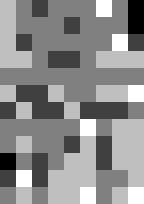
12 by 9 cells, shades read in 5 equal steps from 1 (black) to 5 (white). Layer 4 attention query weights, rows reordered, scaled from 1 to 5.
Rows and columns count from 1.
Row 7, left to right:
2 4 2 2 4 2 2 2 3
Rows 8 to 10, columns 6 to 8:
5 3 4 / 4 2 4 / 4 2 4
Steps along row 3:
down up same same same same up down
